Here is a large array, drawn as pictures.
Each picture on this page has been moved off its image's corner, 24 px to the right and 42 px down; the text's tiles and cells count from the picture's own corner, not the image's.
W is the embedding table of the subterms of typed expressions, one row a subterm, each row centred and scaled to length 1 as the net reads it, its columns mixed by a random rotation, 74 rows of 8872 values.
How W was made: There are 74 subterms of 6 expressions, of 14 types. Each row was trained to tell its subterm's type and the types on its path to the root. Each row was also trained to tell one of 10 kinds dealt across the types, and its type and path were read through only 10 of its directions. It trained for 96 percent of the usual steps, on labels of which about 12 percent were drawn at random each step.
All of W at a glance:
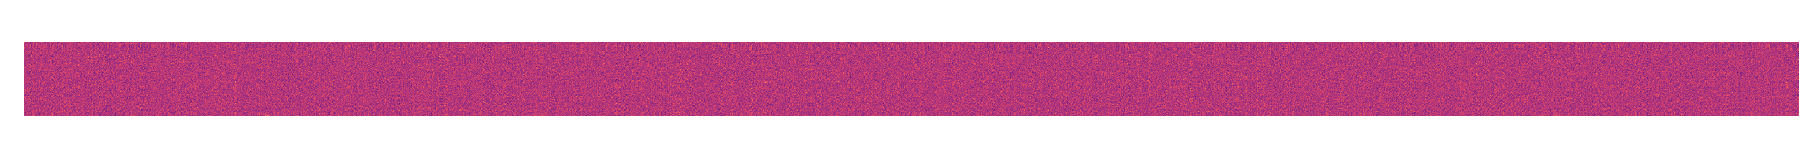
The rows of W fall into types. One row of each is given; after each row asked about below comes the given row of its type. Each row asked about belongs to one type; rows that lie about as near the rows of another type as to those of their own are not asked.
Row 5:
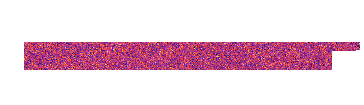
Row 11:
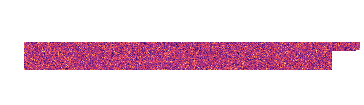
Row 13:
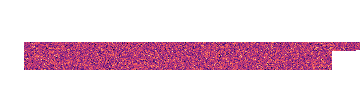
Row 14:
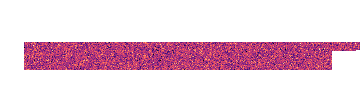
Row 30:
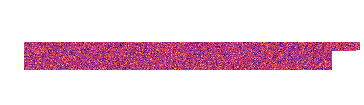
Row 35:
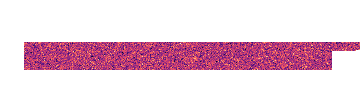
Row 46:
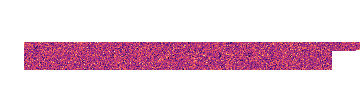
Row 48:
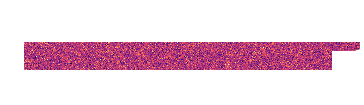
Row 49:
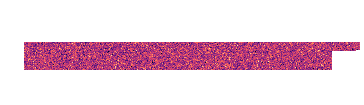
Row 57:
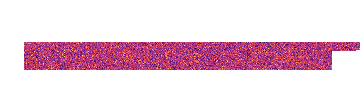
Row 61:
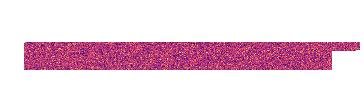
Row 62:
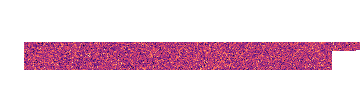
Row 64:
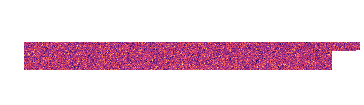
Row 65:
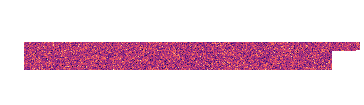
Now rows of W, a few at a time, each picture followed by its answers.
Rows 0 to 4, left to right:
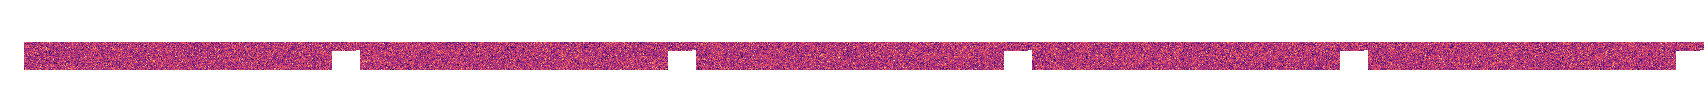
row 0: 30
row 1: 64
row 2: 46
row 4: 61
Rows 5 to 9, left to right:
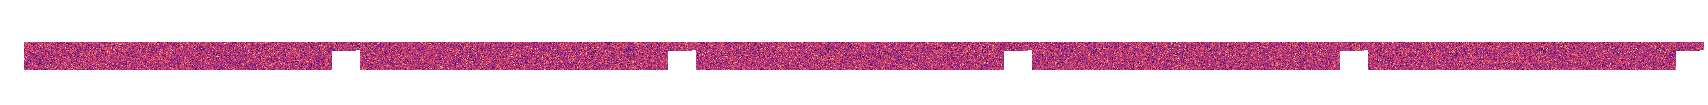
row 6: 30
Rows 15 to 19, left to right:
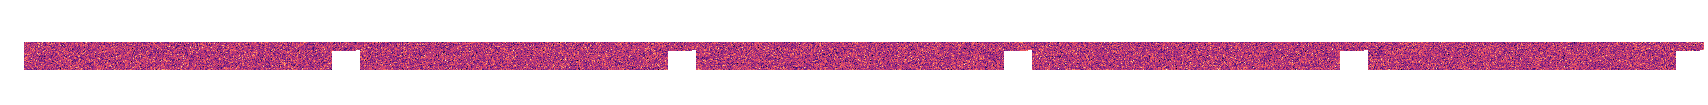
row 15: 11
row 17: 30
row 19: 46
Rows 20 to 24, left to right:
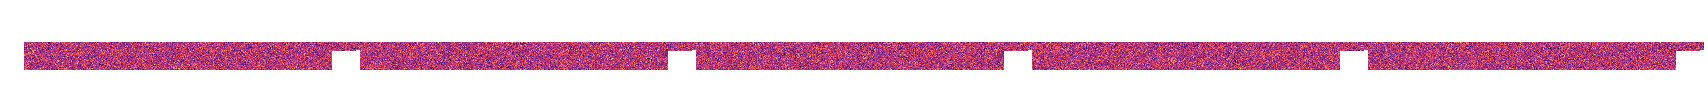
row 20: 64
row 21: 65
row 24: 57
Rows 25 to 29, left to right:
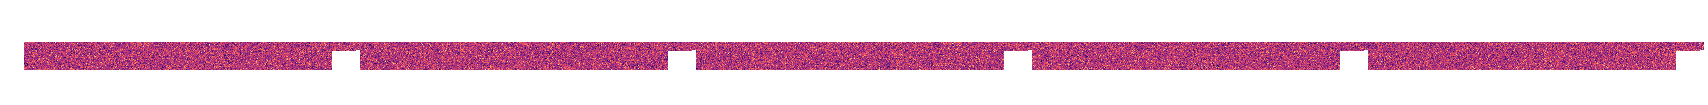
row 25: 49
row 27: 65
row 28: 57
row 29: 14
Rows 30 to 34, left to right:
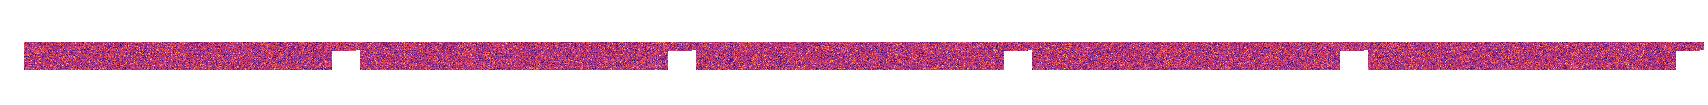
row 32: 57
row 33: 62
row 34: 48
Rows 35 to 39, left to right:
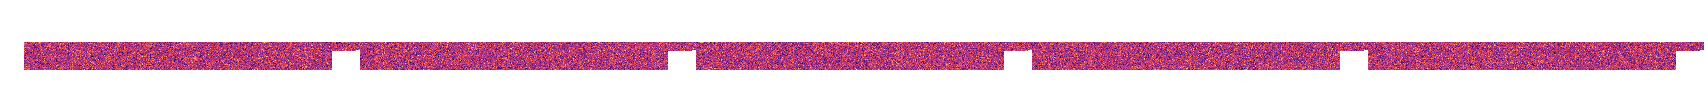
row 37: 65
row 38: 14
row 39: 57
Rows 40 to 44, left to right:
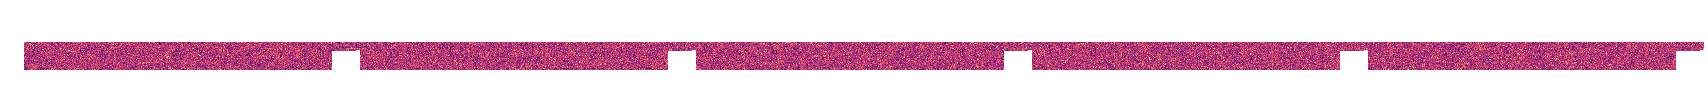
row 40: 46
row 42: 35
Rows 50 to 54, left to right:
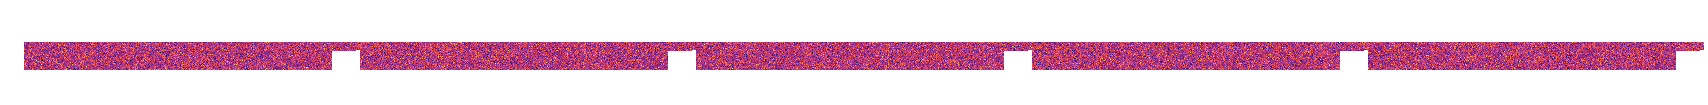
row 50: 14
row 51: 5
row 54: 35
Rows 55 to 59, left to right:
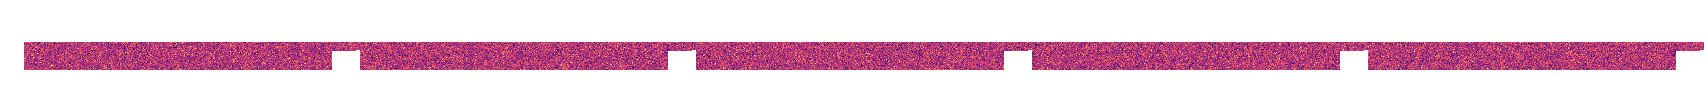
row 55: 30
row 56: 48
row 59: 65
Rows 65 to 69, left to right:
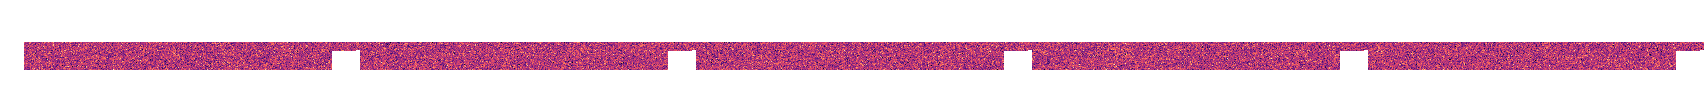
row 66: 61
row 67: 49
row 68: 5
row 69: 64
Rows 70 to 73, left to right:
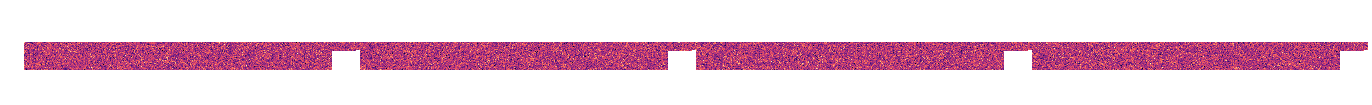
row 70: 46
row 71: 35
